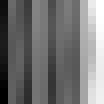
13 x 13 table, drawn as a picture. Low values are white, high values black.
Grain: streaks running down. Slope: up to the left. Ninth with the highest average: bottom left. Ninth with the lowest average: top right.
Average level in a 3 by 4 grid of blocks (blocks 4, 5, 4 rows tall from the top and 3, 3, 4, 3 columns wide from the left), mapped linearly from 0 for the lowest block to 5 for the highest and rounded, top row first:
5440 / 5441 / 5440
